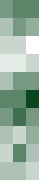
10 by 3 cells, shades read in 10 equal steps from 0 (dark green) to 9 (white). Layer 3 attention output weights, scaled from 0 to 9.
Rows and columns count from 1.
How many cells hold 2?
1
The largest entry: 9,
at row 3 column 3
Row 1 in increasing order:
3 3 4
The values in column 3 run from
0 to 9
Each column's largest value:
8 8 9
